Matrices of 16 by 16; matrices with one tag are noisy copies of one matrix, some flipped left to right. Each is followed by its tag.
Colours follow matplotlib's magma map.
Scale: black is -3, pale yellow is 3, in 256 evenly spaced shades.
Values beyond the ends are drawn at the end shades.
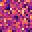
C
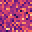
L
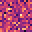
L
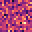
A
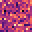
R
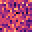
R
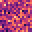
R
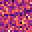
A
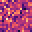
C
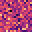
L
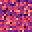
A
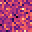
L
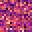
A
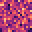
C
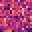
C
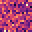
R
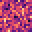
C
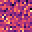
A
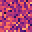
L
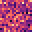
R
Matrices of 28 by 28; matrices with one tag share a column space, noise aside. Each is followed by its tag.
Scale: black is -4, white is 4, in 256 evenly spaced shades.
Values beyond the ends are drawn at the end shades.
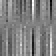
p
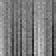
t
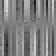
p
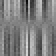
p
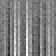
t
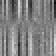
p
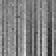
t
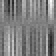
p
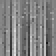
t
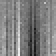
t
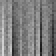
t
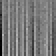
t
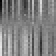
p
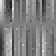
p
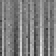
t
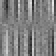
p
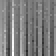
t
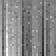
t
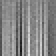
t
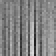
t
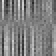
p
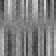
p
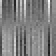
p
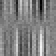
p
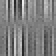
p
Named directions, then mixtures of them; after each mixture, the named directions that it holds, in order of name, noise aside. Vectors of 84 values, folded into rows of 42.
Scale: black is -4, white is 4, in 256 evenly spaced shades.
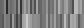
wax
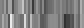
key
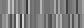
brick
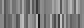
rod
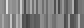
wax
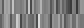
brick, rod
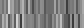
brick, key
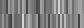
brick, rod, wax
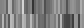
brick, key, rod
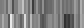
key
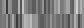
key, rod, wax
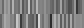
brick, rod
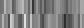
key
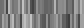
brick, key, wax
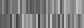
rod, wax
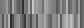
key, rod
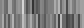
brick, key, rod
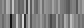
brick, key
